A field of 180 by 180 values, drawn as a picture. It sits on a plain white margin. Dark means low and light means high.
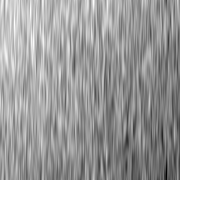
The bottom right is the ninth with the lowest average. Streaks run downward. The histogram is bell-shaped. Values rise toward the top left.
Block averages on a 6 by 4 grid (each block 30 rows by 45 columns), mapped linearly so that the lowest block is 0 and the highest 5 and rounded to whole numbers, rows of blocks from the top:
5 4 3 2 / 5 3 3 2 / 4 3 2 1 / 4 3 2 1 / 3 2 1 1 / 2 2 1 0
